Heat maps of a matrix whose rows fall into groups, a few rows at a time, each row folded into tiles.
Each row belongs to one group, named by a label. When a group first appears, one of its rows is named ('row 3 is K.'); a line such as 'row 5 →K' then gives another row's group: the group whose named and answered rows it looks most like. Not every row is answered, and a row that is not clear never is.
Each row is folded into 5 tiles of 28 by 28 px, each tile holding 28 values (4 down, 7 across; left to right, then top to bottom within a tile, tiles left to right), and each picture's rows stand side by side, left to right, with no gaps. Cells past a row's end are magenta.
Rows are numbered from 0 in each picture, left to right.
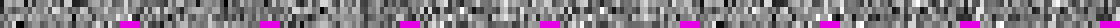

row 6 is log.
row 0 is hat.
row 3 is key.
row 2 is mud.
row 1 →mud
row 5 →hat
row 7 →log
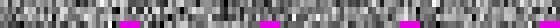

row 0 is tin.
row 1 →mud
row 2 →hat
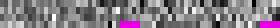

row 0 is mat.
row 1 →hat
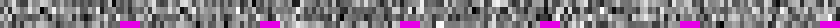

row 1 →mud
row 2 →mat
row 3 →log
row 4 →key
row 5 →hat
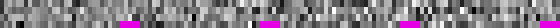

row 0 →hat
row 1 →tin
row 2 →hat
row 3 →key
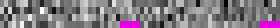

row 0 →key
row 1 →mud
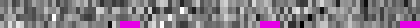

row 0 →mat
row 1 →key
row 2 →mud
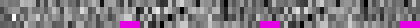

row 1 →mud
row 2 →mud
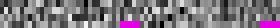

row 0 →mud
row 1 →mud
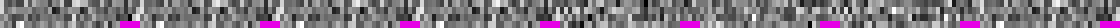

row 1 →log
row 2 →log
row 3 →log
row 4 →mud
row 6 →mud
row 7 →log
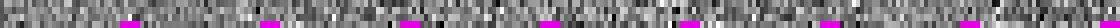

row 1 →tin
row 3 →hat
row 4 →tin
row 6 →tin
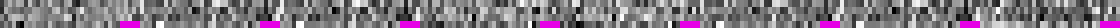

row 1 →log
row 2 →log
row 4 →tin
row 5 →log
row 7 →mat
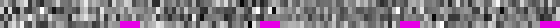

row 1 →mat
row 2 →mat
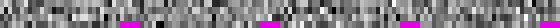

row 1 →hat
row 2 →key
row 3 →mud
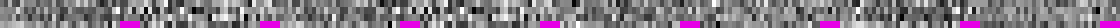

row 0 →mat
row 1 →key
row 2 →mat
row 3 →key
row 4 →mat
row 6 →mat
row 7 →tin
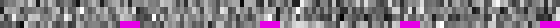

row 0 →hat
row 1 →hat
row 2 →mat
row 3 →log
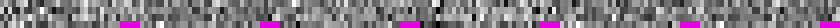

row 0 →key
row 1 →log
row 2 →tin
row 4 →mat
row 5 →log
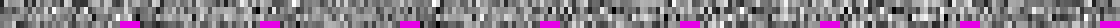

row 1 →tin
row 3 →tin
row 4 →key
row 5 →key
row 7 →mud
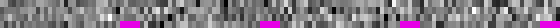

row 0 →tin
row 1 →mud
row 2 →key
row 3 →hat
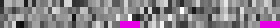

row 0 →hat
